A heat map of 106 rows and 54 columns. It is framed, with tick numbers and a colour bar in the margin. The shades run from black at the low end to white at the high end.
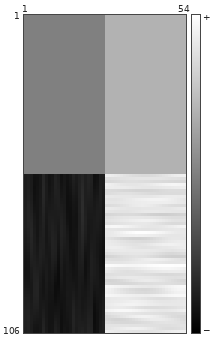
It is made of 2 by 2 panels. Panel 1,1: middling, flat. Panel 1,2: high, flat. Panel 2,1: very low, streaked downward, faint in contrast. Panel 2,2: very high, streaked across, faint in contrast.
